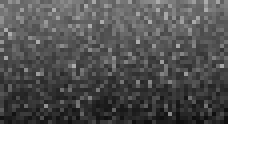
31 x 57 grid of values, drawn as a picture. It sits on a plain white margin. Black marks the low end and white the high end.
Odd rows or columns: none. Average level on the scale: 30%. Slope: up to the top. Stripes: none. Grain: fine.
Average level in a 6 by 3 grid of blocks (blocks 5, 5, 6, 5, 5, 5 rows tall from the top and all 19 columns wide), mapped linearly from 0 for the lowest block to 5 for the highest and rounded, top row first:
5 5 5
4 4 4
3 3 3
2 2 2
1 1 1
0 0 0
